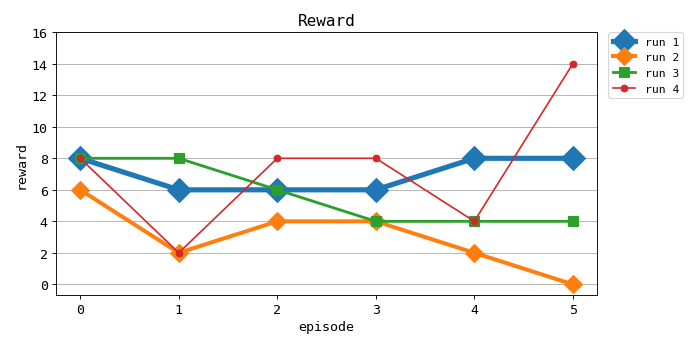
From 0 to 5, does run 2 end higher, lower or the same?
lower
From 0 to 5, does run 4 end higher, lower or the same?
higher
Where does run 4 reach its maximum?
5
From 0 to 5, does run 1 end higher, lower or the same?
the same
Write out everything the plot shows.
Title: Reward
x-axis: episode, ticks 0 1 2 3 4 5
y-axis: reward, ticks 0 2 4 6 8 10 12 14 16
Legend: run 1, run 2, run 3, run 4
Values:
run 1: 8 6 6 6 8 8
run 2: 6 2 4 4 2 0
run 3: 8 8 6 4 4 4
run 4: 8 2 8 8 4 14
